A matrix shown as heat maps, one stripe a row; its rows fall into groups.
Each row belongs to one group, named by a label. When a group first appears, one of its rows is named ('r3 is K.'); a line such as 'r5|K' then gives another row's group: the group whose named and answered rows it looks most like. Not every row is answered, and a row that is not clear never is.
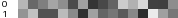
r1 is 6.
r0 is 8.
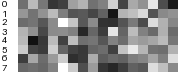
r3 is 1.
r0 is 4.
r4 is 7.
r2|6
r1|8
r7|6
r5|8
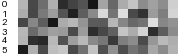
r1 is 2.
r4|7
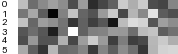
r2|8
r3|4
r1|4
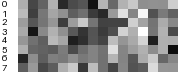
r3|8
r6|4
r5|1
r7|6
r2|7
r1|8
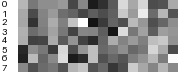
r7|7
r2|7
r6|6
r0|8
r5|6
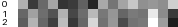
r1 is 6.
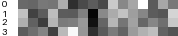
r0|1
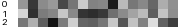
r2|4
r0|7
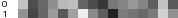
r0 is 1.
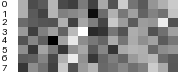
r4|4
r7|6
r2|1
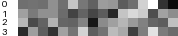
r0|4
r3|4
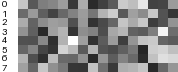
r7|8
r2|8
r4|4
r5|6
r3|1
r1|4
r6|2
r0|8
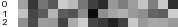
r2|7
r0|1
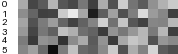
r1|4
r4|7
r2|2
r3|1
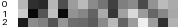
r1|7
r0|7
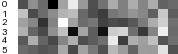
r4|4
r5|1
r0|4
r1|1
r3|1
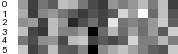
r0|1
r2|1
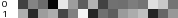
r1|7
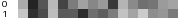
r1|8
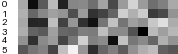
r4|7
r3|2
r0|7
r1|8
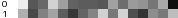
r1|2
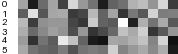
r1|6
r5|1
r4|1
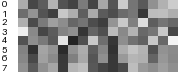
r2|8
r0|2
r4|6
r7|7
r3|1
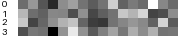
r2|1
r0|4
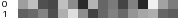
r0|6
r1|4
